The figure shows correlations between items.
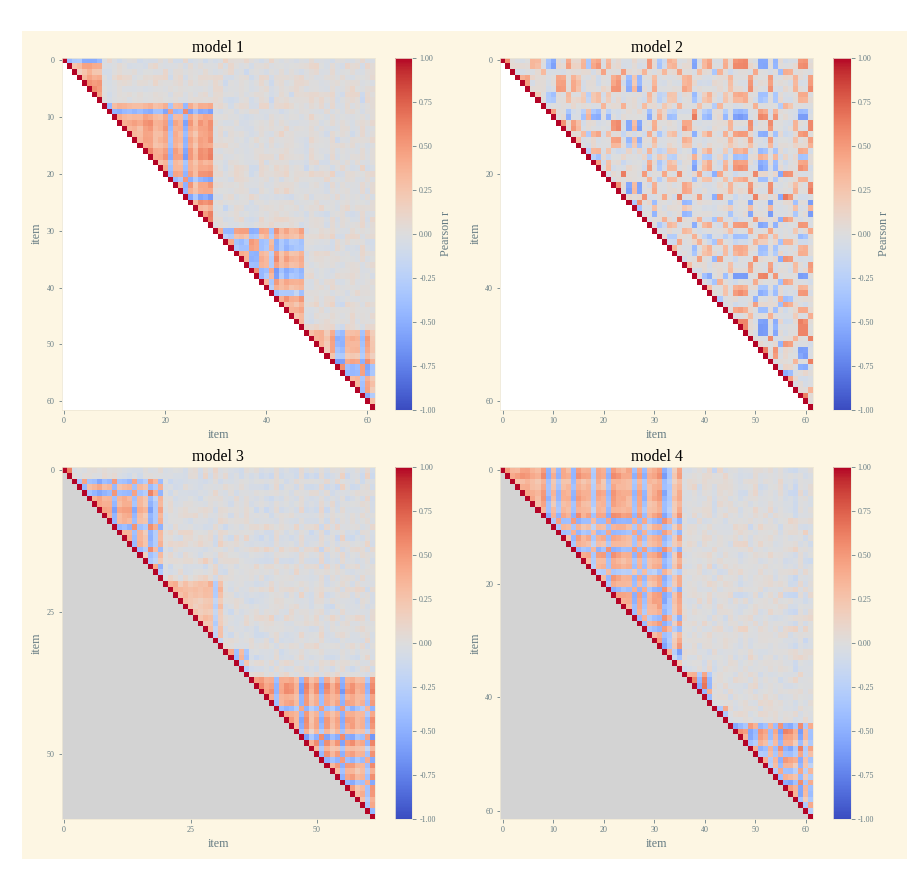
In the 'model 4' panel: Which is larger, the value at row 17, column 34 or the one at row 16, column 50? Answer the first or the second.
the first
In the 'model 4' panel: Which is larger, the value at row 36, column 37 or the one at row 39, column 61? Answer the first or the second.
the first
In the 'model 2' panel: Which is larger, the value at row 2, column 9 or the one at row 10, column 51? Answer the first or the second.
the second
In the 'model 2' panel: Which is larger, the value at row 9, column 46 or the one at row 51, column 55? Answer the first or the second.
the second
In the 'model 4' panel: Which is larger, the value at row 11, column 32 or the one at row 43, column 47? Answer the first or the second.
the first
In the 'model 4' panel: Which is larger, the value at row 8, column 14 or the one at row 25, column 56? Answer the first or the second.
the second
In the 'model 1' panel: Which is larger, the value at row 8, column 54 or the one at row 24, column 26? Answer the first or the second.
the first
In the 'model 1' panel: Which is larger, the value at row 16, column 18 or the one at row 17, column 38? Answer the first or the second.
the first
